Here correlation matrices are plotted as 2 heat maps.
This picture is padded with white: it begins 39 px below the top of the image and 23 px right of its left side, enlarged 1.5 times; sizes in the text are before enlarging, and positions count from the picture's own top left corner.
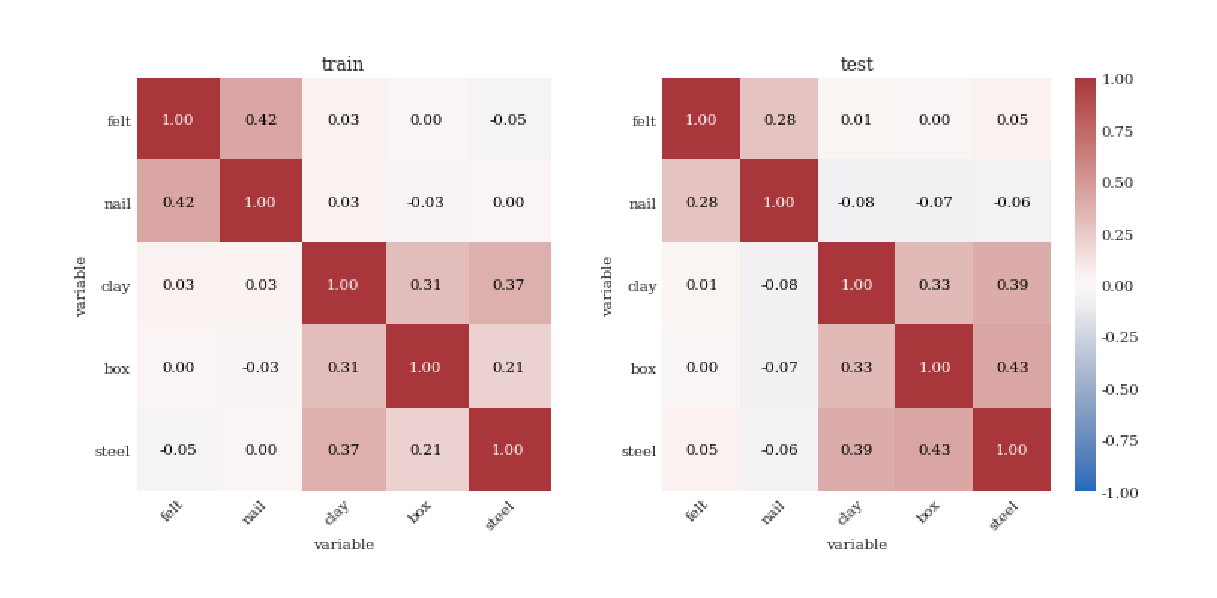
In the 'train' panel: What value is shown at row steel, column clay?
0.37
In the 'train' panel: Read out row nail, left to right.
0.42 1.00 0.03 -0.03 0.00
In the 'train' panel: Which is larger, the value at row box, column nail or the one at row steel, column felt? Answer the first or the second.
the first
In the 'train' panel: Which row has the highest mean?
clay
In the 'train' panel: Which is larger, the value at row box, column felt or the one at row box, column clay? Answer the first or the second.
the second
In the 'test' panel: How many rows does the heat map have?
5
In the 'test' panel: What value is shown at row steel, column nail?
-0.06
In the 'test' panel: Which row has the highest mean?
steel
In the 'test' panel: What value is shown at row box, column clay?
0.33
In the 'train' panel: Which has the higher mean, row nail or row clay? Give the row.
clay
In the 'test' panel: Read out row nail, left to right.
0.28 1.00 -0.08 -0.07 -0.06
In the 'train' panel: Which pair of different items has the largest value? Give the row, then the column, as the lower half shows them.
nail, felt
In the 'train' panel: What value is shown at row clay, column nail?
0.03
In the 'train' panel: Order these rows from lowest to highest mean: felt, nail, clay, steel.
felt, nail, steel, clay
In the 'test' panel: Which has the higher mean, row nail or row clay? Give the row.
clay
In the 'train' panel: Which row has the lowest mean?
felt
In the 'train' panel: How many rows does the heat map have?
5
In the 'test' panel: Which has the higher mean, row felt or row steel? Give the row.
steel
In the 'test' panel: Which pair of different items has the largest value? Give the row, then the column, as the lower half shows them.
steel, box
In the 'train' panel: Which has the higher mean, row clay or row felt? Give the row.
clay
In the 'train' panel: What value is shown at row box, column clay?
0.31
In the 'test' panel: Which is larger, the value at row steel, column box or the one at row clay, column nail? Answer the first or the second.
the first
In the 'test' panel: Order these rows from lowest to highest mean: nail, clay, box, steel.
nail, clay, box, steel
